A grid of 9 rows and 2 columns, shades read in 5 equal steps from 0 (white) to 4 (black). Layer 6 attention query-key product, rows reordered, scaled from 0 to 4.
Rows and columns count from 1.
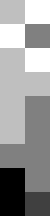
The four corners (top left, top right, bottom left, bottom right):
1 0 4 3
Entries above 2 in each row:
0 0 0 0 0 0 0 1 2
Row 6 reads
1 2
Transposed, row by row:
1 0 1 1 1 1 2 4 4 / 0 2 0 1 2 2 2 2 3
